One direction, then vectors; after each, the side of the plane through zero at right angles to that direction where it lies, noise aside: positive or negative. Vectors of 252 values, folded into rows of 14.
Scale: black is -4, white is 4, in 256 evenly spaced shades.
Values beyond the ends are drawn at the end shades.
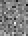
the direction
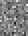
negative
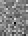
negative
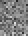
positive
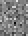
negative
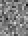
positive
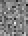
positive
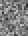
positive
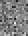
positive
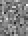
negative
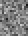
positive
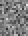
negative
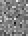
negative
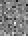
positive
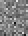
negative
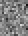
positive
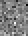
positive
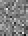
negative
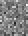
negative
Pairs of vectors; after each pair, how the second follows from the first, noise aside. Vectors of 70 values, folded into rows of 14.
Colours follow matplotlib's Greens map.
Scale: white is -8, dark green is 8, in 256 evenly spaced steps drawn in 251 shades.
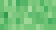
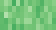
sign-scrambled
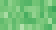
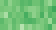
copied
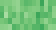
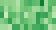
scaled up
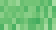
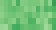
sign-scrambled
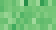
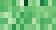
scaled up
